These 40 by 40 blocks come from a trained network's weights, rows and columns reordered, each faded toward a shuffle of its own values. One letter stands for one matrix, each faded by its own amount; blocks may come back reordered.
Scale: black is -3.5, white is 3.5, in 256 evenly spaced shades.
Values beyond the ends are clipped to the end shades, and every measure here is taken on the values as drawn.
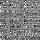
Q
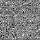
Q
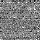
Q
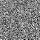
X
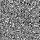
X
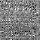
Q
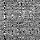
Q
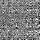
Q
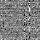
Q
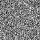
X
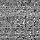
Q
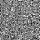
X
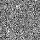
X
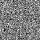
X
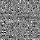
Q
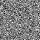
X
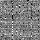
Q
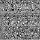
Q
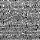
Q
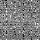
Q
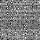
Q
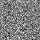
X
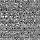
Q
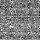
Q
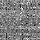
Q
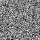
X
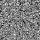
X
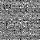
Q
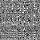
Q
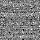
Q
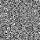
X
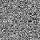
X
